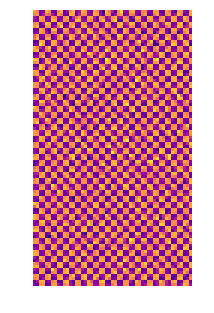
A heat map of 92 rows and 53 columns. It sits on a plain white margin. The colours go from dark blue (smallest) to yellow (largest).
The histogram has two humps. On average the colour sits 50% of the way up the scale. A checkerboard runs through the table.
